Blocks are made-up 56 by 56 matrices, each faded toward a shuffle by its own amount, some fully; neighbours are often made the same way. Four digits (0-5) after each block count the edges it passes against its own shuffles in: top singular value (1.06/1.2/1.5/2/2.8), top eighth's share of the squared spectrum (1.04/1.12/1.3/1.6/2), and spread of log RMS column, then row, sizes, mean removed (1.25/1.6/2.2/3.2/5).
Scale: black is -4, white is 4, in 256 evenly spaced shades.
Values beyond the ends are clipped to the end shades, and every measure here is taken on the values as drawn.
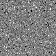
1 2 0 0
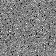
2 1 0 0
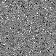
2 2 0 0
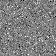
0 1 0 0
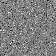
2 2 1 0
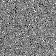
0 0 0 0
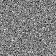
0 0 0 0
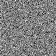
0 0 0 0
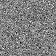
1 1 0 0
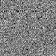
3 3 1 1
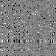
4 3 2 2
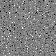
2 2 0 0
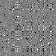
4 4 2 2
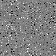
3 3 1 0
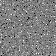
1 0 0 0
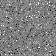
2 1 0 0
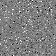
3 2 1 0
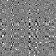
4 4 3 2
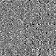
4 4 2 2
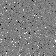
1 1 0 0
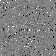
2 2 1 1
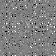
4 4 2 2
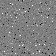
1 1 0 0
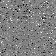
2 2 0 0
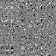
3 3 2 1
